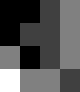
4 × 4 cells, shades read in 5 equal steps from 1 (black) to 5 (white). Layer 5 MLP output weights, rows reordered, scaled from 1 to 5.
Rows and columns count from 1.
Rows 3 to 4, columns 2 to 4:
1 2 3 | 3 3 2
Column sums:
10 7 9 11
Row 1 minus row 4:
-4 -2 -1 1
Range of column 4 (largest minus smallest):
1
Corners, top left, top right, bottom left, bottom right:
1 3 5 2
